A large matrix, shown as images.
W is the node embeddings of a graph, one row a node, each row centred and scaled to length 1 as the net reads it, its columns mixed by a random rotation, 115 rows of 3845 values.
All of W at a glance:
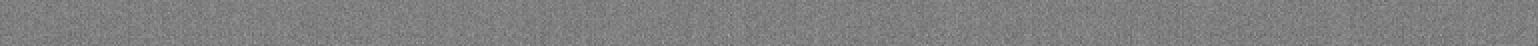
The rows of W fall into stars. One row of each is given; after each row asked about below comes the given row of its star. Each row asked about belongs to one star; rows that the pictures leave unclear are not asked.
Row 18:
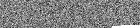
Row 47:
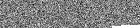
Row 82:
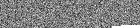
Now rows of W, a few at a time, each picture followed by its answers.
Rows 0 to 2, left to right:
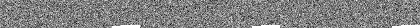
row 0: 18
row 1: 82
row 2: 18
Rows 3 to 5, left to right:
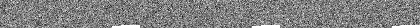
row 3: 18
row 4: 82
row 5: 18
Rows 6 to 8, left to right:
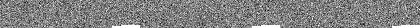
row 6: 47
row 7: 82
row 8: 47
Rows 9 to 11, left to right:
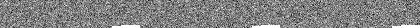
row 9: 82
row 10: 47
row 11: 47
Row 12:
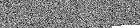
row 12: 82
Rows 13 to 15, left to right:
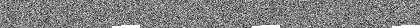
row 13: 82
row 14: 18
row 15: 47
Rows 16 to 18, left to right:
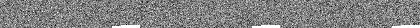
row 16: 18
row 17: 47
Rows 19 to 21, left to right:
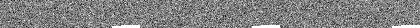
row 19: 82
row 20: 18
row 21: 47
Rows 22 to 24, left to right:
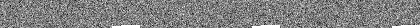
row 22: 82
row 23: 18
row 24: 18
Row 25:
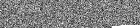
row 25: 18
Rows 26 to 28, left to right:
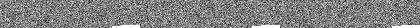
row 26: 18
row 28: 82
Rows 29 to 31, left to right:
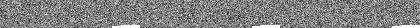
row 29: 47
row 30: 18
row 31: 18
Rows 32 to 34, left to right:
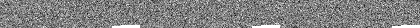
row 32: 18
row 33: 82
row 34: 82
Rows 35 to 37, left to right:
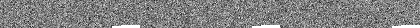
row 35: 18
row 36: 82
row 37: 47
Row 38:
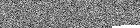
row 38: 82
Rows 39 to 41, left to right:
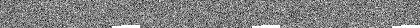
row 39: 82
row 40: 47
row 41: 82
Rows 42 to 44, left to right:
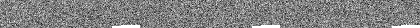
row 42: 18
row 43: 82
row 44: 47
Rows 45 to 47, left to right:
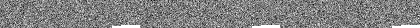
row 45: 47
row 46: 82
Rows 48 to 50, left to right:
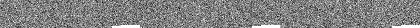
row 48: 18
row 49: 47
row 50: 82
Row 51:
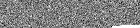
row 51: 18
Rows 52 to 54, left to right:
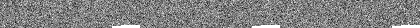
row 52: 82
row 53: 18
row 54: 47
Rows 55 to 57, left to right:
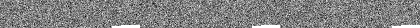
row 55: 18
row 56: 47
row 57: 47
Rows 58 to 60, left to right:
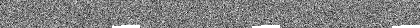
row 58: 47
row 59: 82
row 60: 18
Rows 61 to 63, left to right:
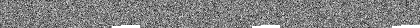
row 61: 82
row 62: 47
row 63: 47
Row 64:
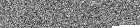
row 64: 18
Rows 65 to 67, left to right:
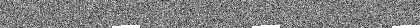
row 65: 18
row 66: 18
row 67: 18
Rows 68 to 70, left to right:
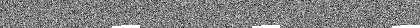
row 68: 47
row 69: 82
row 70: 18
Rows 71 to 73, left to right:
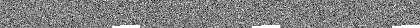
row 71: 18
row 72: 82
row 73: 47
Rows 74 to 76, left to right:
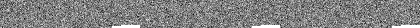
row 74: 47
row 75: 18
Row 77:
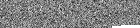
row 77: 47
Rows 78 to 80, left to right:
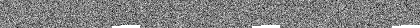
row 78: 18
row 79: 82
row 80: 47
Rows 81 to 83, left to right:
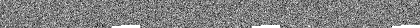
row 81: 18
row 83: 47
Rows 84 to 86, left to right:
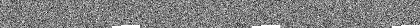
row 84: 82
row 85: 82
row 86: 82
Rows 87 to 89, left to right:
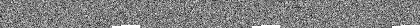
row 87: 47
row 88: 82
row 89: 82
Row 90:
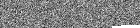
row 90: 82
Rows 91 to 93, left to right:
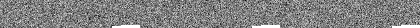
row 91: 18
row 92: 47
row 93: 47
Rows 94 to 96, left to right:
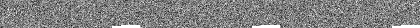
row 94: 47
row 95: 18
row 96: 47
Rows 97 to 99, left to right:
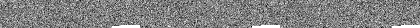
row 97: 18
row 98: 47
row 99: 82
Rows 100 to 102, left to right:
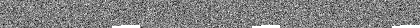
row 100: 18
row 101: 47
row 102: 18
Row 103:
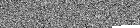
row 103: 82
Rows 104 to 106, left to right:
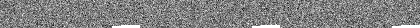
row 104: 18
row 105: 18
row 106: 18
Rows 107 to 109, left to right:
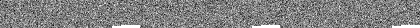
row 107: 47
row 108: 47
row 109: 47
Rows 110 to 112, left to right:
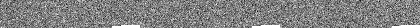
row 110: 82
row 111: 82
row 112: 18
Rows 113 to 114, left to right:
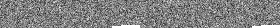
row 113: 47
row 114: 82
